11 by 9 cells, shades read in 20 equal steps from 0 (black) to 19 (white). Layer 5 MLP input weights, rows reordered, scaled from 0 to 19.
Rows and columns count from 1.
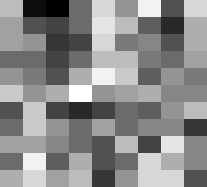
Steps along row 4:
same down up up same down down up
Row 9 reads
12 12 10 8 6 14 5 17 10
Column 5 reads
16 17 16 14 18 11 5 12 6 6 4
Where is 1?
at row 1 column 2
